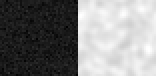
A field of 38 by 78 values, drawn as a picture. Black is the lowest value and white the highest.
The table splits into one row of 2 panels. Panel 1,1: very low, fine-grained, faint in contrast. Panel 1,2: very high, blotchy, faint in contrast.
